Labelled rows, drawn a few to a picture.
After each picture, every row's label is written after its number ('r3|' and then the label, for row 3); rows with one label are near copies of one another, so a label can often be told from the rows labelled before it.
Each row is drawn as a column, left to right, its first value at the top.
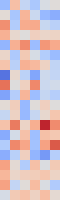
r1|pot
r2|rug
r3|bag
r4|pot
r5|rug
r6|rug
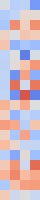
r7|rug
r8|pot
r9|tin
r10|pot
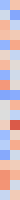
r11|pot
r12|rug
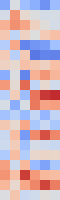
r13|pot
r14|bag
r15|pot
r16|tin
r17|tin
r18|tin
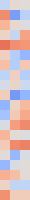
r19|bag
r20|rug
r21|rug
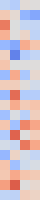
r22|pot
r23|tin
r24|rug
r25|rug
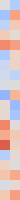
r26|rug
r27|bag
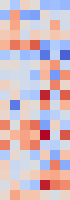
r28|rug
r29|bag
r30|rug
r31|rug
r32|tin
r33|pot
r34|tin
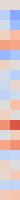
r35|rug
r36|rug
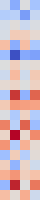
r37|rug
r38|tin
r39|rug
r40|tin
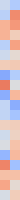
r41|pot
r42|bag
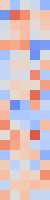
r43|rug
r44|bag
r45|bag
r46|tin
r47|pot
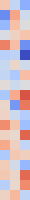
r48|rug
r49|bag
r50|tin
